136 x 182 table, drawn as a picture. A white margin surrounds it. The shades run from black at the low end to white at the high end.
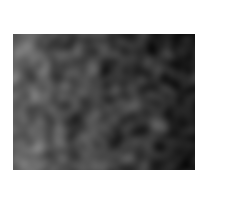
The field is smooth, with broad soft blobs. There are no regular stripes. Values rise toward the left.
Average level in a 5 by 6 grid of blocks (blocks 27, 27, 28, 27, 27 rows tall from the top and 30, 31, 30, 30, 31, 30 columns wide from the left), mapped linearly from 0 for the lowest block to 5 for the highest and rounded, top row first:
5 3 2 2 1 0
4 3 3 1 1 0
4 3 3 2 2 0
4 3 3 2 2 0
5 3 3 2 1 0
